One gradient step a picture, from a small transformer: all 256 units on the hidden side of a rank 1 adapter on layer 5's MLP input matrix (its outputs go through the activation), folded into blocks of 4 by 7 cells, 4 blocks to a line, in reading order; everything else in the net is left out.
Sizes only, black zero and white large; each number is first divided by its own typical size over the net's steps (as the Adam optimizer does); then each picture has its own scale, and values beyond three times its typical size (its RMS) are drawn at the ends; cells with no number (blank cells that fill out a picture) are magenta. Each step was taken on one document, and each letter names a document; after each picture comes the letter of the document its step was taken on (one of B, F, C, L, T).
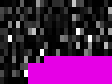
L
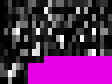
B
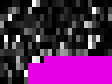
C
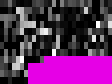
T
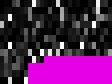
C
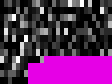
T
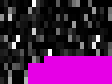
C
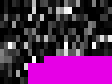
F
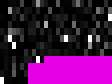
L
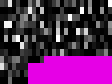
T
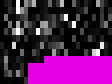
B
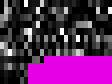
F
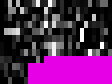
B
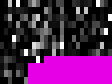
B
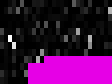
L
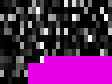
T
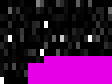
L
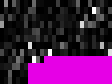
C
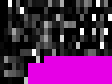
B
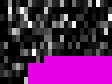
B
